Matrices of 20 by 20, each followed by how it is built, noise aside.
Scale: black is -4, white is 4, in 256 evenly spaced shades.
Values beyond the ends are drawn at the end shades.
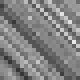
Toeplitz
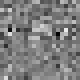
low rank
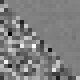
lower triangular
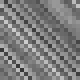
Toeplitz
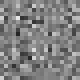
low rank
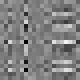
low rank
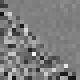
lower triangular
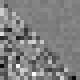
lower triangular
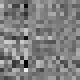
low rank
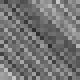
Toeplitz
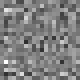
low rank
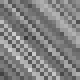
Toeplitz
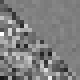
lower triangular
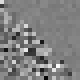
lower triangular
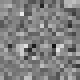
low rank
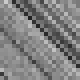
Toeplitz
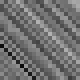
Toeplitz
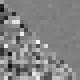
lower triangular
